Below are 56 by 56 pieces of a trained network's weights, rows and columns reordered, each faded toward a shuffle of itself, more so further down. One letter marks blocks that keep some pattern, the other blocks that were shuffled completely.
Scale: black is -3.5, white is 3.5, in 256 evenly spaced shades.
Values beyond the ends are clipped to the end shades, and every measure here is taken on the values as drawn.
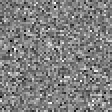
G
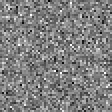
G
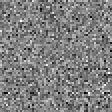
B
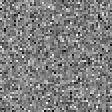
G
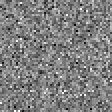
G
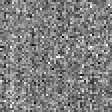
B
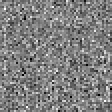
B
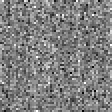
B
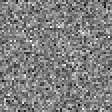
G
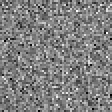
G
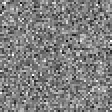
G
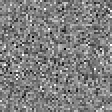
G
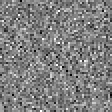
G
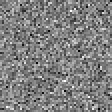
G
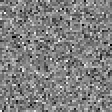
G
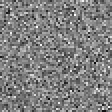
G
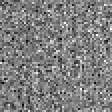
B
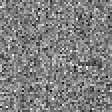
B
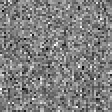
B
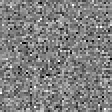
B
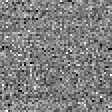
B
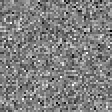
B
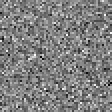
G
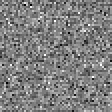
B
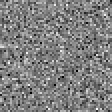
G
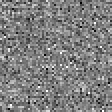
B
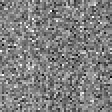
B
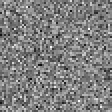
G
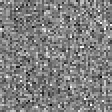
B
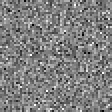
G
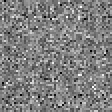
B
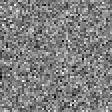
G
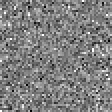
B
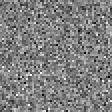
G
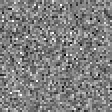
G
